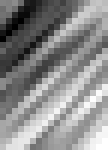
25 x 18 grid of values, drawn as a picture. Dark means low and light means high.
There is an overall slope up to the bottom right. The top left is the ninth with the lowest average. No row or column stands out. No lone cell stands out from its neighbours. The ninth with the highest average is the bottom right.
